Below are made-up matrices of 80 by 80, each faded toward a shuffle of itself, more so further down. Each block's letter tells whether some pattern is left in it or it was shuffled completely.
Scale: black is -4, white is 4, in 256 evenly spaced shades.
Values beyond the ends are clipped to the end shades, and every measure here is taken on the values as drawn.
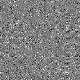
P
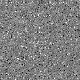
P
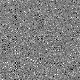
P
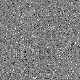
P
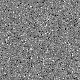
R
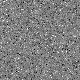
R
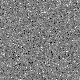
R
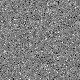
R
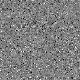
P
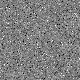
R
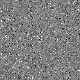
P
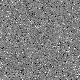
R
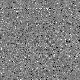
P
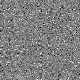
P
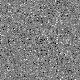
P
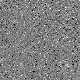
P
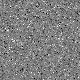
R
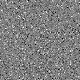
P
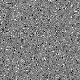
P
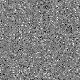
P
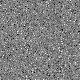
R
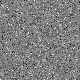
R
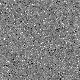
R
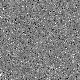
R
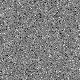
R
